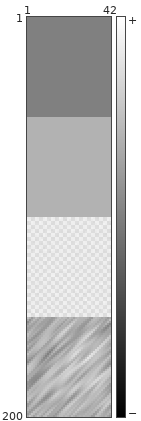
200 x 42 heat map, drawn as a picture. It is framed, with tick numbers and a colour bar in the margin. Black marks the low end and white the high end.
The table splits into 4 rows of 1 panel. Panel 1,1: middling, flat. Panel 2,1: high, flat. Panel 3,1: very high, checkered, faint in contrast. Panel 4,1: high, slanting up to the right.
